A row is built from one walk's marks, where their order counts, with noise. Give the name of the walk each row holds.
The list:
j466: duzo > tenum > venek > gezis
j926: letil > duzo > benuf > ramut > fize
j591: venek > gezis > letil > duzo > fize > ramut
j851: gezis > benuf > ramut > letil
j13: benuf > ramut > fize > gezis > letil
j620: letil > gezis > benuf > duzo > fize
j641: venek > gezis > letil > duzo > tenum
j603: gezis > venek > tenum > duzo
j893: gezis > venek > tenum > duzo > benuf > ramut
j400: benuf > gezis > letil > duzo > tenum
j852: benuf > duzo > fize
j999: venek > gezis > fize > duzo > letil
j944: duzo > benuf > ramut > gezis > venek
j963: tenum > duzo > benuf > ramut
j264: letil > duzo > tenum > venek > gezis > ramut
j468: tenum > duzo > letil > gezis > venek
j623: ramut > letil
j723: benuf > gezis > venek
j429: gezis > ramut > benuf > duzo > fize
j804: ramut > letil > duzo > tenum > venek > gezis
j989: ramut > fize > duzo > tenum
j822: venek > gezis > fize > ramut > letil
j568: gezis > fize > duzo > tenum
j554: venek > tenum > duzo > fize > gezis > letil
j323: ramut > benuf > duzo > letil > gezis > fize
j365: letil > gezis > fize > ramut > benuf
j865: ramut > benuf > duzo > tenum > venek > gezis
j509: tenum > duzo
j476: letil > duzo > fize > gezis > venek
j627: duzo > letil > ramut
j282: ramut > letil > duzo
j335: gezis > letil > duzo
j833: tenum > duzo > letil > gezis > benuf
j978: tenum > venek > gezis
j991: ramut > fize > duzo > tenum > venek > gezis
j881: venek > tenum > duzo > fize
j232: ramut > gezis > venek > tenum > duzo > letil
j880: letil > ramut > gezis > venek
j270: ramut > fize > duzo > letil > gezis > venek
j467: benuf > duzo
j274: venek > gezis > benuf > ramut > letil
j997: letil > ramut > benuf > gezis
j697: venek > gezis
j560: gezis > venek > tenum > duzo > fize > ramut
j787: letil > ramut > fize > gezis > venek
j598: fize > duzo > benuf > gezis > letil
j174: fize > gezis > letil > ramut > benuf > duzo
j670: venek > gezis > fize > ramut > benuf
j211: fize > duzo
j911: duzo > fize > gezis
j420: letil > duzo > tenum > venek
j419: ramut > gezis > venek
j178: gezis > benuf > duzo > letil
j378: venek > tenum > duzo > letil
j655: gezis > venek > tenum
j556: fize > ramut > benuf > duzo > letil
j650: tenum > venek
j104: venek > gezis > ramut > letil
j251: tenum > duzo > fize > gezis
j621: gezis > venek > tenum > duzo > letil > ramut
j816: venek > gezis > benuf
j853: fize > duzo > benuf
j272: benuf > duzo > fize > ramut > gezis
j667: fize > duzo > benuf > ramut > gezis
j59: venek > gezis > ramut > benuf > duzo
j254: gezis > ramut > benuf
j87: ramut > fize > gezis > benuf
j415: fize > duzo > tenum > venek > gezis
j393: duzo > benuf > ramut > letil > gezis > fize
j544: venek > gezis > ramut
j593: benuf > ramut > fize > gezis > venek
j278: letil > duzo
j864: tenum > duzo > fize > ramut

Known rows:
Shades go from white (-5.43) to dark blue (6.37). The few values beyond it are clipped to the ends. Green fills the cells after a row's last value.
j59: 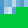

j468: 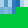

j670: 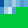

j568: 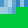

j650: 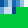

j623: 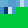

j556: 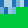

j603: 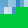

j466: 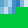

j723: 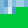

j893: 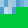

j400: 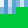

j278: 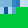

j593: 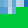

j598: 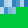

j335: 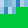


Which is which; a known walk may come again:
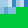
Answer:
j272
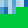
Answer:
j13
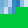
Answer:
j466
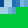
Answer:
j415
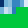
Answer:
j881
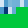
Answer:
j997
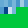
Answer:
j787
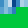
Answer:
j864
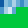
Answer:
j670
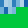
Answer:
j556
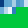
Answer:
j697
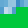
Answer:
j560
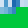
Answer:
j833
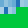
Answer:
j476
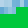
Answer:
j944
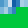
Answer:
j251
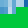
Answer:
j593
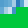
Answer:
j641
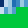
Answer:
j211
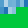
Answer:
j270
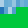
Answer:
j232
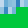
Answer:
j335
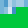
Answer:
j723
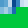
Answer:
j509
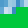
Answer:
j603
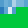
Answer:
j419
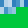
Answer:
j598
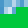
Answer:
j59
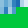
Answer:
j420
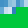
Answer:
j655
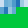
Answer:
j264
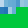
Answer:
j804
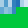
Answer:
j468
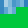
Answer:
j991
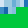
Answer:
j323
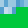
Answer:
j893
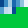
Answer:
j650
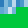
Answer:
j591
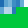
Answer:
j378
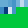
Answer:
j623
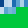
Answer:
j853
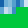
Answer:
j554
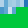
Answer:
j254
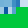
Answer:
j278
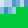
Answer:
j393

